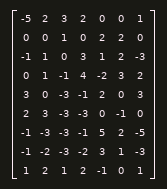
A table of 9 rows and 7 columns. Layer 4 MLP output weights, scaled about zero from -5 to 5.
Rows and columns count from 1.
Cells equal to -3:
8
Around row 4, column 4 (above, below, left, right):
3 -1 -1 -2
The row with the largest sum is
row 4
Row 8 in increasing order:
-3 -3 -2 -2 -1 1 3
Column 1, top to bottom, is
-5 0 -1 0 3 2 -1 -1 1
